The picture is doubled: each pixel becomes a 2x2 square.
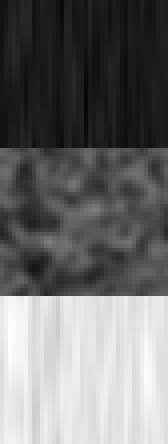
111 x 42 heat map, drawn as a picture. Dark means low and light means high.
It is made of 3 by 1 panels. Panel 1,1: very low, streaked downward, faint in contrast. Panel 2,1: low, blotchy. Panel 3,1: very high, streaked downward, faint in contrast.
